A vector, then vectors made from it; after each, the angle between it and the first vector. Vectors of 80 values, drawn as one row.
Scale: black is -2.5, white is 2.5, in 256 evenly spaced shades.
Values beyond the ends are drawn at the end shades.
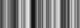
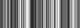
nearly parallel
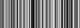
partly aligned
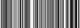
partly opposed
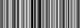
partly aligned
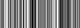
partly aligned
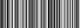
orthogonal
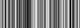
partly opposed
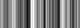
nearly opposite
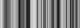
nearly opposite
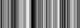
nearly parallel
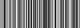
orthogonal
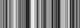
nearly opposite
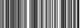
partly aligned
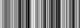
nearly opposite
